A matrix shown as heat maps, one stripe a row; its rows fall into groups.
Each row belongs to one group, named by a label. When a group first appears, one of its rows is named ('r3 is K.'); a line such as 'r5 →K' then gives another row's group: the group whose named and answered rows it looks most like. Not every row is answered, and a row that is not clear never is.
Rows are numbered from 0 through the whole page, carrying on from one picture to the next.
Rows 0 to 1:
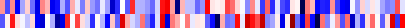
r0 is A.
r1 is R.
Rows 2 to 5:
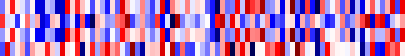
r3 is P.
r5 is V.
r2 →R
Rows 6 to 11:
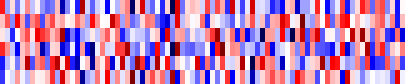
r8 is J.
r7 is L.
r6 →P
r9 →P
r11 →V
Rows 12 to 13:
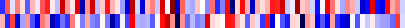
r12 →V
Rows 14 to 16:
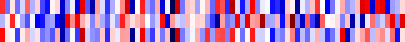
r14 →P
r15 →R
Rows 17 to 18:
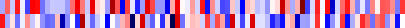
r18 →P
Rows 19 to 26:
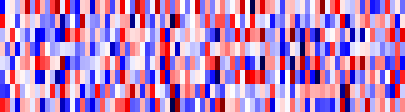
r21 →R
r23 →J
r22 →A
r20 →P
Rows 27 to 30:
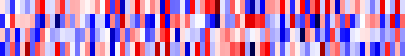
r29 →A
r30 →A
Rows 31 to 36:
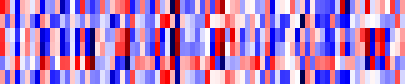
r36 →A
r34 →P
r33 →P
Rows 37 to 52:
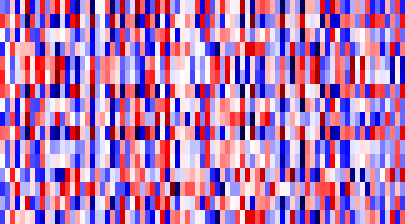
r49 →R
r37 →A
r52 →R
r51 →A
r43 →L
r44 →A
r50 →V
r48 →A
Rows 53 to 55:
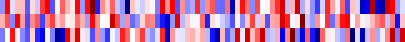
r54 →L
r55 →R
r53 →V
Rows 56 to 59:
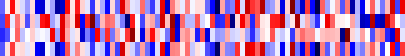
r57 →V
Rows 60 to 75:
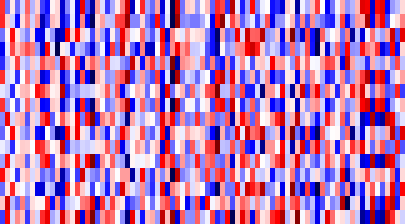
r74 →V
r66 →J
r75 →V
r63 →R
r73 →R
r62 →R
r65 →P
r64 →V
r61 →P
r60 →P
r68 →V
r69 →R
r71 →V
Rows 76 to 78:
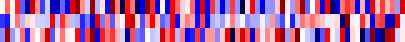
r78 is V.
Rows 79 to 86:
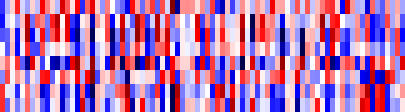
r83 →L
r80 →A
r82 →A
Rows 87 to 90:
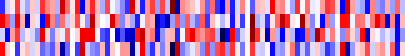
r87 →V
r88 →L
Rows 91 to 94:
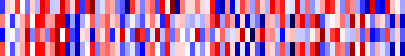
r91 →V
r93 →A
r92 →J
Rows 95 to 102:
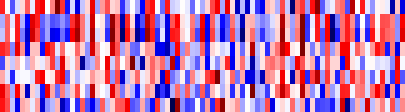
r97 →L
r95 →J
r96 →L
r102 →P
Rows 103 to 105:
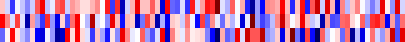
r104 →L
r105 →R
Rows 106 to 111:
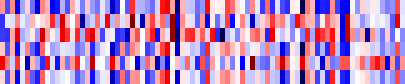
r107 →V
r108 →V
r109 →A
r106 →A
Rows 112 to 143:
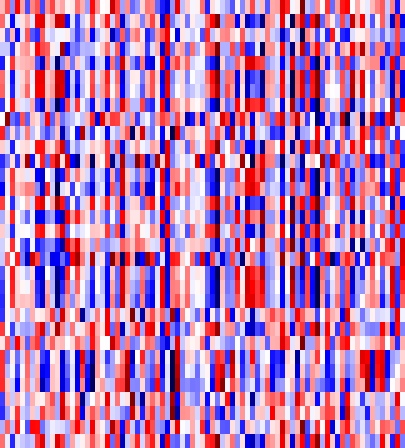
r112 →L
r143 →J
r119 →R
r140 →V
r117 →J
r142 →L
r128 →J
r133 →R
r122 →J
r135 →J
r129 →R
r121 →P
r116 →R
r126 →J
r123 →A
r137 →P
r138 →P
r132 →R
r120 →V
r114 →A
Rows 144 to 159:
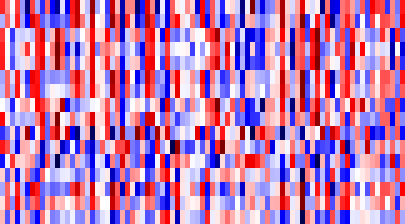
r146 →J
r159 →A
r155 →R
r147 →J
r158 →L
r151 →J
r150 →L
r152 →J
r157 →L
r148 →J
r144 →L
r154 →P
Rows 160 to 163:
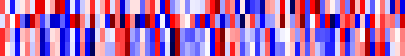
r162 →P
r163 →P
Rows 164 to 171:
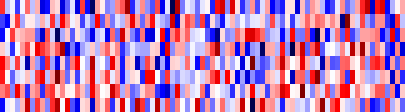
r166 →R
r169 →J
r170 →L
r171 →A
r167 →J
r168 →L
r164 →P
